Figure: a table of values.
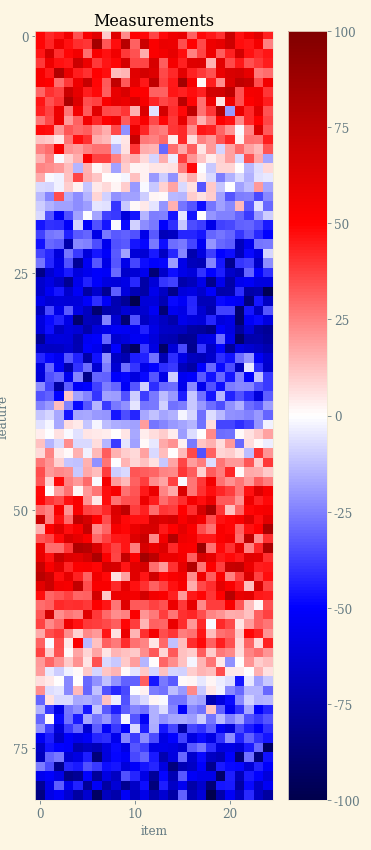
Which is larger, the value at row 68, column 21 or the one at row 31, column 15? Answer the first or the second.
the first
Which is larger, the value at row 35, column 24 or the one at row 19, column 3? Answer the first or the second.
the second
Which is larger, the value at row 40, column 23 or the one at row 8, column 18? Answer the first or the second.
the second
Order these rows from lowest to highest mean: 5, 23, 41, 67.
23, 41, 67, 5
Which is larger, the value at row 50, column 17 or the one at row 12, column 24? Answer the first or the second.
the first
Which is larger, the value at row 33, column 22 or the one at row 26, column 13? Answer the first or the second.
the second
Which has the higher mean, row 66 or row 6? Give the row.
6
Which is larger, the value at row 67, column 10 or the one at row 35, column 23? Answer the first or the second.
the first
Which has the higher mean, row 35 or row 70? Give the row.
70
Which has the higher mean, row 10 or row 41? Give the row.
10
